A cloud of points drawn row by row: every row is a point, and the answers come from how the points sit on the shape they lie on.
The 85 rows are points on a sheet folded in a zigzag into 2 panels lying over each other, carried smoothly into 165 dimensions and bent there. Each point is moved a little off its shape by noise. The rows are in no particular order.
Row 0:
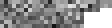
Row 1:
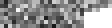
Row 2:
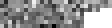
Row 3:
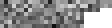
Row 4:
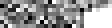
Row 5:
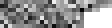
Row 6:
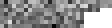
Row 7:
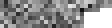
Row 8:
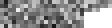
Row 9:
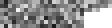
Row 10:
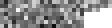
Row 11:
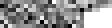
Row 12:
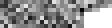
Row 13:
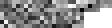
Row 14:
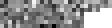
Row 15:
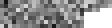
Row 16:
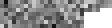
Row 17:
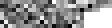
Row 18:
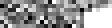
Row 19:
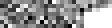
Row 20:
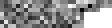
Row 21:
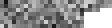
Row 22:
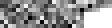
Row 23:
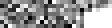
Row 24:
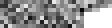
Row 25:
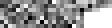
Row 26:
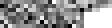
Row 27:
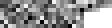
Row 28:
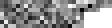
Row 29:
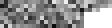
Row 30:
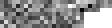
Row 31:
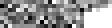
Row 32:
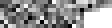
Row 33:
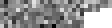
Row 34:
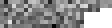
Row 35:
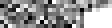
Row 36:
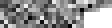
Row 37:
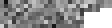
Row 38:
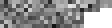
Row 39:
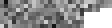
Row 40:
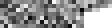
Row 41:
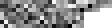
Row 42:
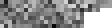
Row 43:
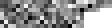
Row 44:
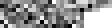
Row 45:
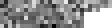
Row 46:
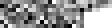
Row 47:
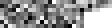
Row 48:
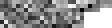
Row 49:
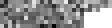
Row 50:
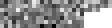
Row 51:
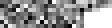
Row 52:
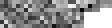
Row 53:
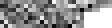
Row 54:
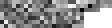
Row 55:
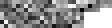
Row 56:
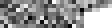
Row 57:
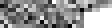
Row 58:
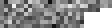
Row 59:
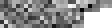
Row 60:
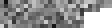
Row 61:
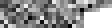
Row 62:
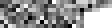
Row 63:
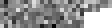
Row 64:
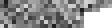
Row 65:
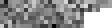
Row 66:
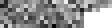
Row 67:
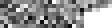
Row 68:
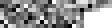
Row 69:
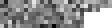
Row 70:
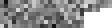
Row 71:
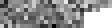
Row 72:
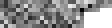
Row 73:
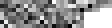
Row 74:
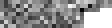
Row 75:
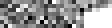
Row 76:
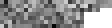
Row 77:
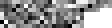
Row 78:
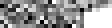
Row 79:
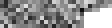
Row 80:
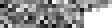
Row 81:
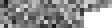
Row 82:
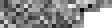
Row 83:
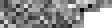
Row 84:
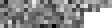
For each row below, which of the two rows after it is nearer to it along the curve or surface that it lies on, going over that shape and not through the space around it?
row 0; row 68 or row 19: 68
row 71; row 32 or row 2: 2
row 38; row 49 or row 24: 49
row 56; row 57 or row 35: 35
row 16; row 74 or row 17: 74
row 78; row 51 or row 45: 51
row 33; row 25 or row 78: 25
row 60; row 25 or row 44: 25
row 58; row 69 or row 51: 69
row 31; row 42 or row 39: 42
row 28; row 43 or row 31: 43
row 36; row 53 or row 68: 68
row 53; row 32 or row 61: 32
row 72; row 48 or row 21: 21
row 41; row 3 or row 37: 3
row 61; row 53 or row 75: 75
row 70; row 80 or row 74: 74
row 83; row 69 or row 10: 10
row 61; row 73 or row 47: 47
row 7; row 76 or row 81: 81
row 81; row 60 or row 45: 60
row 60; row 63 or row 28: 63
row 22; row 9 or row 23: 23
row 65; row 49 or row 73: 49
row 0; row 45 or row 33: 45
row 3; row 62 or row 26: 26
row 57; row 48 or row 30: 48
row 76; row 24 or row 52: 52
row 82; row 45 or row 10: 10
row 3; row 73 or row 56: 73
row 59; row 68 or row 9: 68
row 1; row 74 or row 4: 74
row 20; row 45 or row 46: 46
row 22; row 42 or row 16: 16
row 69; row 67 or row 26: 26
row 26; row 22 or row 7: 22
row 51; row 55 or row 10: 55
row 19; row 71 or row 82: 82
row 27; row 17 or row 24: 24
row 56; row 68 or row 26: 68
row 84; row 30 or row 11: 11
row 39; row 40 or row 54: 40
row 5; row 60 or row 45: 45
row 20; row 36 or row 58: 36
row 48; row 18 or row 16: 18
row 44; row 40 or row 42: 40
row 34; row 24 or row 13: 13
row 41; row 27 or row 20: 27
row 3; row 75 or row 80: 80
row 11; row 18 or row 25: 18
